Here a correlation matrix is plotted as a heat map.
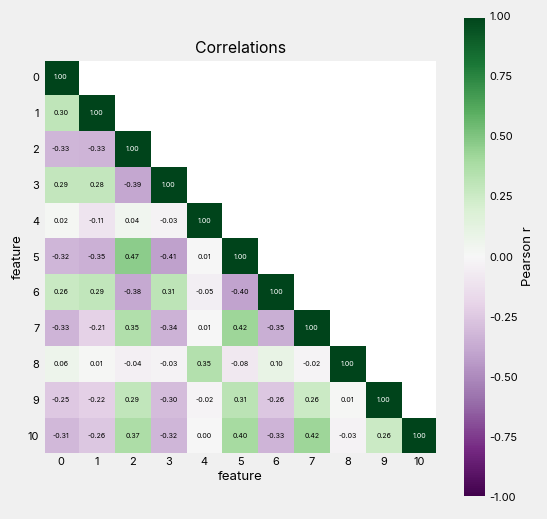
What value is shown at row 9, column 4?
-0.02
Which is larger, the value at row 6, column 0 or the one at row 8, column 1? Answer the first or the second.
the first
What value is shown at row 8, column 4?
0.35
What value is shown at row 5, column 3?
-0.41
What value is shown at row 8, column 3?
-0.03
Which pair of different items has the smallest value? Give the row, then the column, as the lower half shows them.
5, 3
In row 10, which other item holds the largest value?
7
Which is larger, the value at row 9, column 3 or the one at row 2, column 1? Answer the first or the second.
the first
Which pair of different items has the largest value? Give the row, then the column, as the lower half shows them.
5, 2
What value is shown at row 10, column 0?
-0.31
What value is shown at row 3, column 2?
-0.39
